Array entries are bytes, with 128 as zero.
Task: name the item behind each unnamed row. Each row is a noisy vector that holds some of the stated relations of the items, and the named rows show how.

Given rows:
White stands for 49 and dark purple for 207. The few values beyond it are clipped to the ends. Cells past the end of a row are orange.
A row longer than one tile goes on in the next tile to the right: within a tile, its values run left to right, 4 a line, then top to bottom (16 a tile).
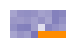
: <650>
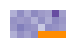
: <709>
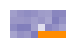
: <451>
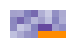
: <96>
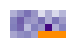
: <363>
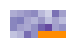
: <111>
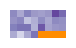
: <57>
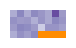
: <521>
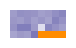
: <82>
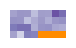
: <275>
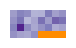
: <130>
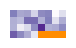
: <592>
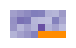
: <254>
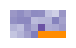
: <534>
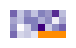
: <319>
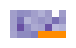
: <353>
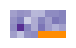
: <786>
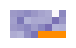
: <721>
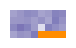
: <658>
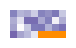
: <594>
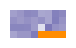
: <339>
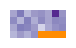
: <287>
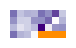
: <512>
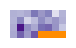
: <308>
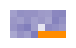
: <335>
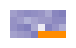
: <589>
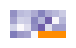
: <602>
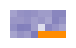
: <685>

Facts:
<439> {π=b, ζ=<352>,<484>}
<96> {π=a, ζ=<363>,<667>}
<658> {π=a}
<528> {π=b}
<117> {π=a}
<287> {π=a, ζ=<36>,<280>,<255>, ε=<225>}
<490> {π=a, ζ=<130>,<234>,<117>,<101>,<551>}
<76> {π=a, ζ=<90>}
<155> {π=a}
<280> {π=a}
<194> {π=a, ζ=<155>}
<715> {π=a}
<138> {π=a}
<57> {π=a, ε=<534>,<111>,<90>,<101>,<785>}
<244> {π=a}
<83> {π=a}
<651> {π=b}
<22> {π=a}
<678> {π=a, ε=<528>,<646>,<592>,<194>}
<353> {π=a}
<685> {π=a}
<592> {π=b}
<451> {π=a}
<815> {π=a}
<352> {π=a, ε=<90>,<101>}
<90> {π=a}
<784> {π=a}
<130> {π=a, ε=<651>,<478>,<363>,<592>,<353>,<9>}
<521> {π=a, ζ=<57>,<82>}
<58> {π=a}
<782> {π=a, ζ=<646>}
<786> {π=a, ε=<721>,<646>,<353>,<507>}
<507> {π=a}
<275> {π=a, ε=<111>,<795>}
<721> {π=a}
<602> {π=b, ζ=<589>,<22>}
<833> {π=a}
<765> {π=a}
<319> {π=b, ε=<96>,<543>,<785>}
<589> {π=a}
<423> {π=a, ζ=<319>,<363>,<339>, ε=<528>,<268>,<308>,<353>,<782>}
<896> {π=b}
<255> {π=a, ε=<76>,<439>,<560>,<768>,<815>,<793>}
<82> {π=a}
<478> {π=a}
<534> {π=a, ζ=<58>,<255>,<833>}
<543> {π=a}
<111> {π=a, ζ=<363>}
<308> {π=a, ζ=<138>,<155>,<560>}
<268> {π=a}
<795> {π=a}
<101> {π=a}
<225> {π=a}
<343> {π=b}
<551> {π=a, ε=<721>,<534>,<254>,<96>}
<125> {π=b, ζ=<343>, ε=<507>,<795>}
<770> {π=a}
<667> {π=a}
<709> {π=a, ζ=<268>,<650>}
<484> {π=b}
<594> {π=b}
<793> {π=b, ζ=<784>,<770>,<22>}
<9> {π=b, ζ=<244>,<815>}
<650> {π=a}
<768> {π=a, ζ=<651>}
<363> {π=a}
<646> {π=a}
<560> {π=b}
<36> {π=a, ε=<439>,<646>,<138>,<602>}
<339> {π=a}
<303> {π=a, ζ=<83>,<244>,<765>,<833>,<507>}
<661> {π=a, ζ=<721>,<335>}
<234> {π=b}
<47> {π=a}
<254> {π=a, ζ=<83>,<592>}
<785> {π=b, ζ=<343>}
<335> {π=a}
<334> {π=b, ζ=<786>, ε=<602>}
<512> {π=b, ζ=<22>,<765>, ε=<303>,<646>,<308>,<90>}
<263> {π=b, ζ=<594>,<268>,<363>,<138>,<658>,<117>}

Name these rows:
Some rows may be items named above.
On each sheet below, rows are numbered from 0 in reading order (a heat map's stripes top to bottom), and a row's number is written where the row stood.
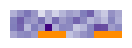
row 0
<363>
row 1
<96>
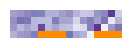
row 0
<254>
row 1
<334>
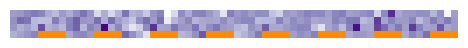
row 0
<254>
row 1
<363>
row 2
<528>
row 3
<101>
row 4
<534>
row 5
<765>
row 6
<423>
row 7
<268>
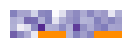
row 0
<592>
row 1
<782>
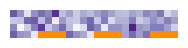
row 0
<343>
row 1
<560>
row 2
<194>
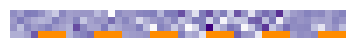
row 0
<543>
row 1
<646>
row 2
<22>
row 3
<785>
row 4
<343>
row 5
<765>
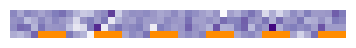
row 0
<352>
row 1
<334>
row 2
<225>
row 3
<478>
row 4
<363>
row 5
<551>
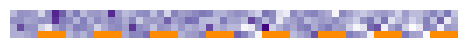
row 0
<255>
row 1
<287>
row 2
<138>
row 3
<254>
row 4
<9>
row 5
<90>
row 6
<439>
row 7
<793>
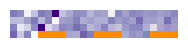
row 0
<125>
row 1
<507>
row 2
<833>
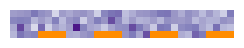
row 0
<303>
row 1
<36>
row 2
<155>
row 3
<795>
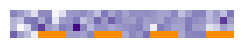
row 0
<651>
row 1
<678>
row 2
<225>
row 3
<815>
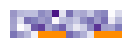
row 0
<263>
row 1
<528>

